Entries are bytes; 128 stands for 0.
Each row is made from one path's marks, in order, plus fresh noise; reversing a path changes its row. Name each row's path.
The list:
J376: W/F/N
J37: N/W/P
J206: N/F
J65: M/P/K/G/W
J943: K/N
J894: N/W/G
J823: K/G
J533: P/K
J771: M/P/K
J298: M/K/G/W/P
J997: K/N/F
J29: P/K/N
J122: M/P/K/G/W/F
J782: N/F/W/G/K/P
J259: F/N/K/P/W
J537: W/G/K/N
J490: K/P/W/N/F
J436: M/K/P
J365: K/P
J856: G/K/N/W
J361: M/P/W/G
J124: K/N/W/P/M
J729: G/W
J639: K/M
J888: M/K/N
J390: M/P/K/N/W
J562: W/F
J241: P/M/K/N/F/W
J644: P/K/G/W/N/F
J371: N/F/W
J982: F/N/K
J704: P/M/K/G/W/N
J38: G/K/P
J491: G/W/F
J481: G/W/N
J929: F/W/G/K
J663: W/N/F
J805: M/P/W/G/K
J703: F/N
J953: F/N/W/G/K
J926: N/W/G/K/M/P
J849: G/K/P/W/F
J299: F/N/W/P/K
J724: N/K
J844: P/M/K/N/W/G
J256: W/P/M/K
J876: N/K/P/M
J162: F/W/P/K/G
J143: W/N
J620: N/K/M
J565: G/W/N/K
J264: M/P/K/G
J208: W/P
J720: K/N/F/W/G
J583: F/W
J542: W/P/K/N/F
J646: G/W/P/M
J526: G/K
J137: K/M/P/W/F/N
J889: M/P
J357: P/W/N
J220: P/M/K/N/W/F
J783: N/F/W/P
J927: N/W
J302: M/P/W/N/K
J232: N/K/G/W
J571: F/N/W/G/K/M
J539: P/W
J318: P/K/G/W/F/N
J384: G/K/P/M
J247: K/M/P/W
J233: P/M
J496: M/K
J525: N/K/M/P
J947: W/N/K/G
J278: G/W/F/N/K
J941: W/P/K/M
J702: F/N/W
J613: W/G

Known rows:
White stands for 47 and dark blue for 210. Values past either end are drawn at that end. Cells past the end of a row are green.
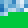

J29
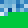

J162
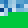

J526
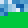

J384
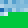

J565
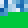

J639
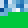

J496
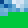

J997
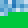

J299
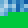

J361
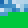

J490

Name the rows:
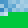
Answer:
J278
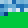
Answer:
J889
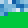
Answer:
J926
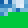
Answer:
J703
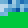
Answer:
J729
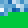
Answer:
J371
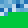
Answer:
J264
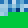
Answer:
J720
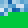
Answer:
J702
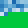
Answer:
J38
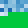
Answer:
J953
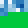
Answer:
J941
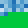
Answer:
J208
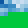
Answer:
J542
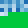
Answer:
J947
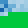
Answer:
J982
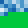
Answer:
J849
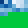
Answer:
J206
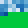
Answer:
J233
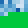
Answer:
J318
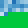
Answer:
J782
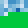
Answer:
J704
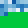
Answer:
J525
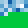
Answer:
J143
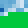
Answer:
J943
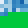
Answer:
J247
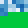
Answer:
J876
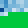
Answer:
J724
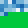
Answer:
J436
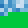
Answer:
J137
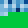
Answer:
J894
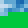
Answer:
J65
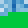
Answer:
J259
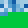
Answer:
J37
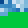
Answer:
J644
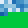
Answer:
J124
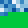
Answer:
J562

